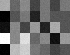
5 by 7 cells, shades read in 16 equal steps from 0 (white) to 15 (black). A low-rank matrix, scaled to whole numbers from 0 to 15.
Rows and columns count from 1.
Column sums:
49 37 31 47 45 51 44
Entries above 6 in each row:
6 7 5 4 5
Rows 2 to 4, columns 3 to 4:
8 13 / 11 6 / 2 9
